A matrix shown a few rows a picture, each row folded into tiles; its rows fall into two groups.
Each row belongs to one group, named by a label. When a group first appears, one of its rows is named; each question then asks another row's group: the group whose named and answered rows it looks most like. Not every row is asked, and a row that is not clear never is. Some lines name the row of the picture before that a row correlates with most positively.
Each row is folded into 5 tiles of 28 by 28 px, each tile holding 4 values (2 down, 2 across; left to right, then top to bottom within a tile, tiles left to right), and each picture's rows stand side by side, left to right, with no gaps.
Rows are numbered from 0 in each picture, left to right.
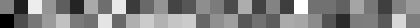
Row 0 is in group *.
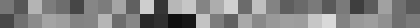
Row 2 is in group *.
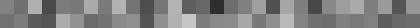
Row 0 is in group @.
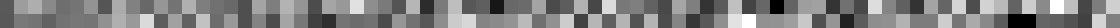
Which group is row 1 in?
@
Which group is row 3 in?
*
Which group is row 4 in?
@
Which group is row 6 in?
*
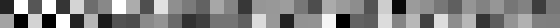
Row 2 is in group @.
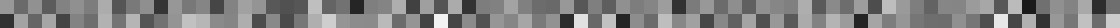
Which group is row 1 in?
*
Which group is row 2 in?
*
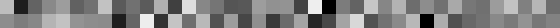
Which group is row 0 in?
*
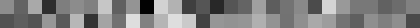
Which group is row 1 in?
*
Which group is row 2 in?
@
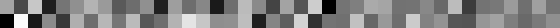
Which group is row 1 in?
*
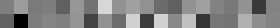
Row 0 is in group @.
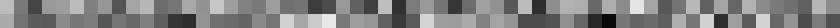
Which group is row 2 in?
*
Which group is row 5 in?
@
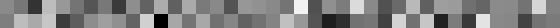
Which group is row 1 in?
@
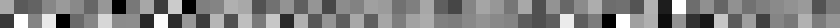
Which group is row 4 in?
@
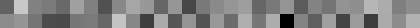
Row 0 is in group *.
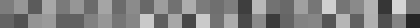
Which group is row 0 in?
@
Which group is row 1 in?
@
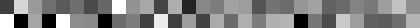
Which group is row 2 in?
@
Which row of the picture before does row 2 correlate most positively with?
1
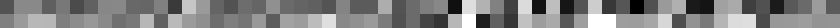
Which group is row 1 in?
@
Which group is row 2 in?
*
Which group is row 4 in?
*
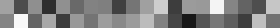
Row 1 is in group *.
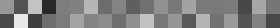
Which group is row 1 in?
@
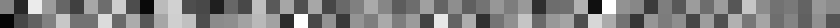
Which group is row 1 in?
*
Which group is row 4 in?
@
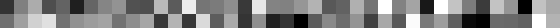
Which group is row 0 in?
*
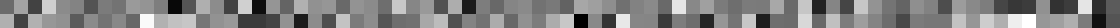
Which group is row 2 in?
@
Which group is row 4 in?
@
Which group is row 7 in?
*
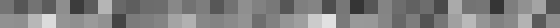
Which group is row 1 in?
*
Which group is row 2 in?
*
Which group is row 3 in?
*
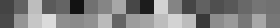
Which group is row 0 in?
*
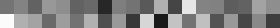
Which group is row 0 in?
@
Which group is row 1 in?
@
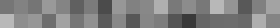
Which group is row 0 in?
@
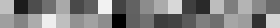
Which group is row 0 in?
*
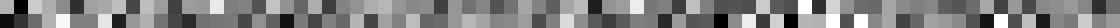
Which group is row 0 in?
*
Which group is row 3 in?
*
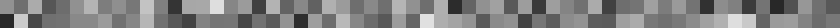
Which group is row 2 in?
@
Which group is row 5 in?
*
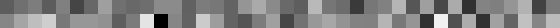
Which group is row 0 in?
*
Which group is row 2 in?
*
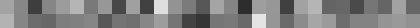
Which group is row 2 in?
*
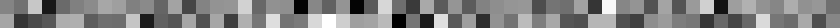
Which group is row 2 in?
*
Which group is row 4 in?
@
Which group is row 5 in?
*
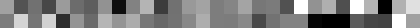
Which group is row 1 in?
*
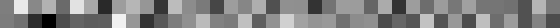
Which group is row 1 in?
*
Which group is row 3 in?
@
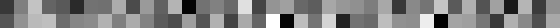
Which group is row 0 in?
*
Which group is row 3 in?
@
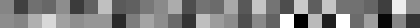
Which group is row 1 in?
@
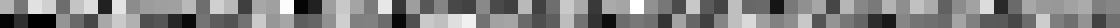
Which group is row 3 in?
*
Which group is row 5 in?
*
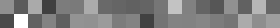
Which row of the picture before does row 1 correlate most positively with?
5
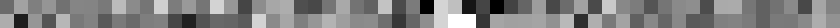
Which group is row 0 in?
@
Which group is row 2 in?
*
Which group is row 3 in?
*
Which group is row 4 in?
@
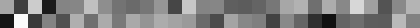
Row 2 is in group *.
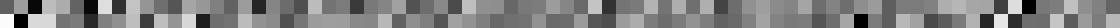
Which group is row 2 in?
*
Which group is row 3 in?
@
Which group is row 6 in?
@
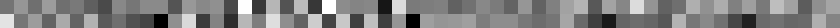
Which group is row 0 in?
@
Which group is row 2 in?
@
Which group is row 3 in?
*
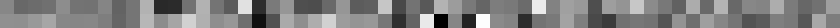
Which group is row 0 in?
*
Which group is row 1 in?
*
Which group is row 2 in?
*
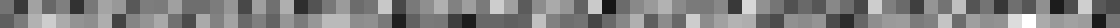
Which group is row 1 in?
@
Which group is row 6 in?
*
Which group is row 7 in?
*
